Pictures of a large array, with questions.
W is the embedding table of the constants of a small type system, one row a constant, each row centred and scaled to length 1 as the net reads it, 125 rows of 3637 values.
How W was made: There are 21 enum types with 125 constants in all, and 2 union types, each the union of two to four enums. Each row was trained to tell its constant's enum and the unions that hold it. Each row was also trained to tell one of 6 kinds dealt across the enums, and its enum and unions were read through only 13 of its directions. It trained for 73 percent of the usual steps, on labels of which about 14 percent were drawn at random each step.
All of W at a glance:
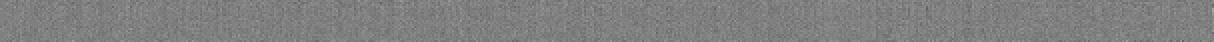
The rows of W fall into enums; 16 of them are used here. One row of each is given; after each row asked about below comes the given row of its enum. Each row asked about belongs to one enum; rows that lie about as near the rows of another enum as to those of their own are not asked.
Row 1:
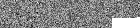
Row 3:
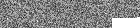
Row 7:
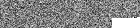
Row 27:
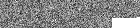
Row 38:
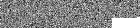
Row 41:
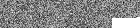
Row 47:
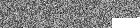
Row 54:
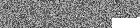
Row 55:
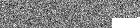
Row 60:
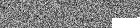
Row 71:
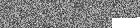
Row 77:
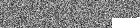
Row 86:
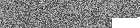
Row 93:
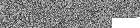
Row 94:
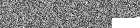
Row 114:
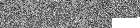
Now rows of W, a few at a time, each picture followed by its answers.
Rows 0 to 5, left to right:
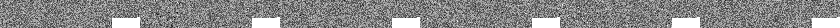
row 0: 86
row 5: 54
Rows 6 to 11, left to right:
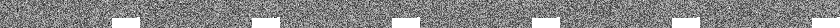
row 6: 47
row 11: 7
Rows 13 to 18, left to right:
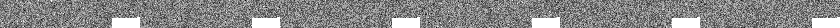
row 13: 114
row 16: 1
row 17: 54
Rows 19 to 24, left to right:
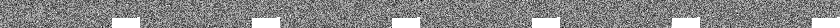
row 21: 71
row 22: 93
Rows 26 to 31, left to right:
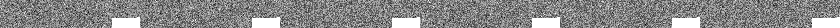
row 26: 41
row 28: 77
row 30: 41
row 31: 93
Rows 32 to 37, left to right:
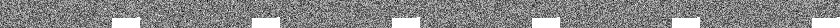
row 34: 3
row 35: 71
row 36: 86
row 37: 1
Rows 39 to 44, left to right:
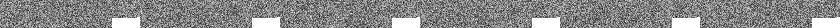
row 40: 27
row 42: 27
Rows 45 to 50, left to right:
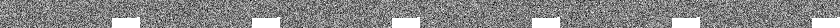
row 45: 93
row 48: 60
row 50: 55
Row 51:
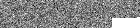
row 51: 7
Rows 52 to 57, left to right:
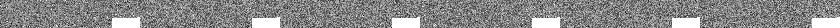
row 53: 3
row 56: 7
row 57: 55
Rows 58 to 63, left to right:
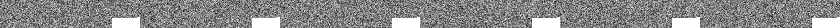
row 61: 86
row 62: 27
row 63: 77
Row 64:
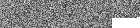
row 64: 86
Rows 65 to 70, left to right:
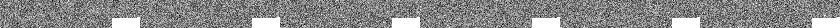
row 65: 71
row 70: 93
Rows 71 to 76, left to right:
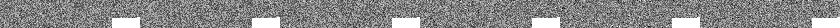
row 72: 94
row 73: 7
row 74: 114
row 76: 54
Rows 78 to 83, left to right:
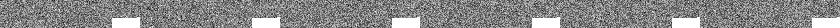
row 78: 93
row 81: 3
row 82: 1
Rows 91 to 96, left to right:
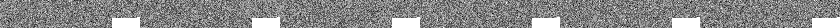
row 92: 54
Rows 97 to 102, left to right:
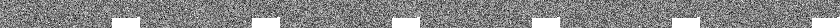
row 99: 55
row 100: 38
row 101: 86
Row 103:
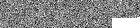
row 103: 38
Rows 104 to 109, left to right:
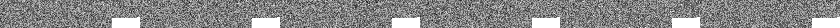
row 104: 54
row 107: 7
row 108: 1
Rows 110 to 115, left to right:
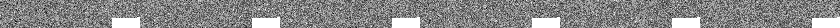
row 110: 38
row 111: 60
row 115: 94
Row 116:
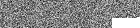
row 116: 41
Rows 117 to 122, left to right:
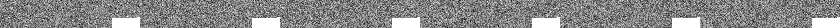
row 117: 47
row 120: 3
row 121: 60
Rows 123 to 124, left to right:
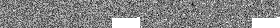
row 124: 3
